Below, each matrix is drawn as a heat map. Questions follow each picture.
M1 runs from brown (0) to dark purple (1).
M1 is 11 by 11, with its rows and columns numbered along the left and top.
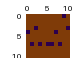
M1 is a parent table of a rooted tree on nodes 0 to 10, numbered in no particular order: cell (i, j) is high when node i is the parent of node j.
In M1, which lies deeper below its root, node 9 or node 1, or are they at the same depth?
the same depth
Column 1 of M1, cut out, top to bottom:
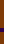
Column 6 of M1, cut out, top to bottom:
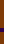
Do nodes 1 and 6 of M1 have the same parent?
yes
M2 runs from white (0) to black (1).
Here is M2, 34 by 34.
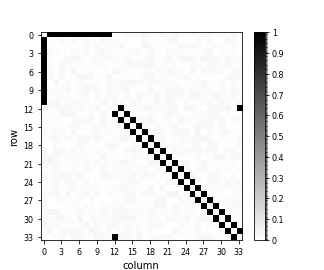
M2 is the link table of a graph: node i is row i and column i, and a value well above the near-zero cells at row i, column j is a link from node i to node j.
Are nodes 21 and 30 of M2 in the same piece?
yes
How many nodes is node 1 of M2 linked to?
1
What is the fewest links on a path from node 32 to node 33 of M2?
1
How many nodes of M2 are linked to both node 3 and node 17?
0
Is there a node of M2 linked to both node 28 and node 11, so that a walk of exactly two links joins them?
no
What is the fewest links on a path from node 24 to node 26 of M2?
2
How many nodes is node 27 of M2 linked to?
2
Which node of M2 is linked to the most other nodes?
node 0
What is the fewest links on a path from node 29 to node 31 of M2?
2
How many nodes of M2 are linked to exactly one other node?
11
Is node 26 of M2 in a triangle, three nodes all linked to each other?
no
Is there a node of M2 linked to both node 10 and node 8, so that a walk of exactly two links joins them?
yes
